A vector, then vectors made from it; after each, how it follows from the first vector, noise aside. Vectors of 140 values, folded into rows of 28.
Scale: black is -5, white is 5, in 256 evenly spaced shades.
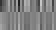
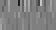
partly zeroed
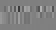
partly zeroed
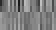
copied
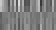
negated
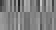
copied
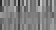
sign-scrambled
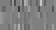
partly zeroed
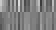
negated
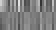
negated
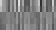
negated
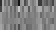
sign-scrambled
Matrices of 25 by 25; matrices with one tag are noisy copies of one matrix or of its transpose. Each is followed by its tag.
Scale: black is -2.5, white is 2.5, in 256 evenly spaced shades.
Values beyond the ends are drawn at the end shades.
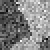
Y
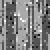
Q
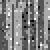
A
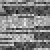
Q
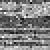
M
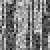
Q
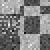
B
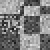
B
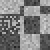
B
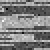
Q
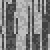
Q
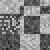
B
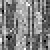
Q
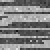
A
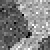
Y
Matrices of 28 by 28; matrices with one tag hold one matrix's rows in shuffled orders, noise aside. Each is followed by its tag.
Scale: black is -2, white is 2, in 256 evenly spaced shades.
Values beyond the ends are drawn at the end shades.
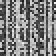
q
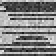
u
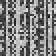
q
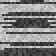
u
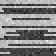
u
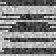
u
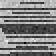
u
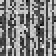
q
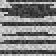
u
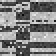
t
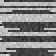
u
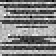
u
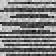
u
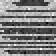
u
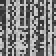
q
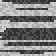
u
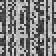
q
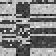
t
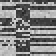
t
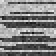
u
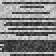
u
